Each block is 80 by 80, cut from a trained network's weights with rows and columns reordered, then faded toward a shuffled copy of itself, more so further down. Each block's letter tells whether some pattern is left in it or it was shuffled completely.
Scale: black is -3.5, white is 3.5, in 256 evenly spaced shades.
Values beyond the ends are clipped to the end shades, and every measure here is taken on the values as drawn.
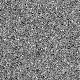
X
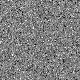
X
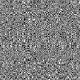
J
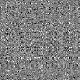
J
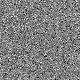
X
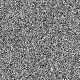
X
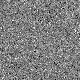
X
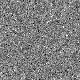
X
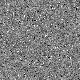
X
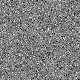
X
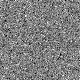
X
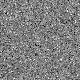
X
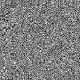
J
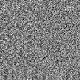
J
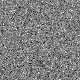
X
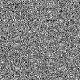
J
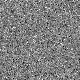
X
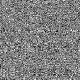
J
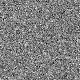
X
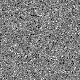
J
